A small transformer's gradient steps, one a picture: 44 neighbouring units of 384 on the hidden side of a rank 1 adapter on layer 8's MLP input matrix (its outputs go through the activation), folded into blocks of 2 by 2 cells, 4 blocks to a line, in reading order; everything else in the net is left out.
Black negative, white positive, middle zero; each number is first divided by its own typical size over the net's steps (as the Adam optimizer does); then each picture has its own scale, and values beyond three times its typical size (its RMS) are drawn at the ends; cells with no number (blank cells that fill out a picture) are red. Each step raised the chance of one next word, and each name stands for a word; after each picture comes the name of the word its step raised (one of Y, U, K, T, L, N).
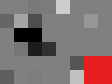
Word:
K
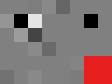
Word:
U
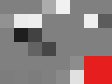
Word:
K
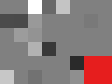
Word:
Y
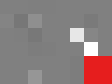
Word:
U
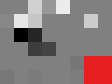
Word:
K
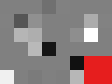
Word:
Y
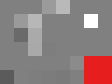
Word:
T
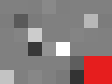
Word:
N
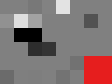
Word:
K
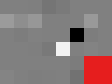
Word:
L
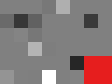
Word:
Y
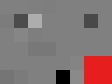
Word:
U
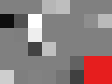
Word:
N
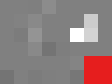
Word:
T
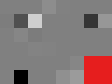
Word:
U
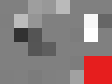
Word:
K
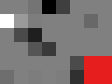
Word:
L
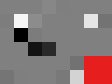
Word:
K
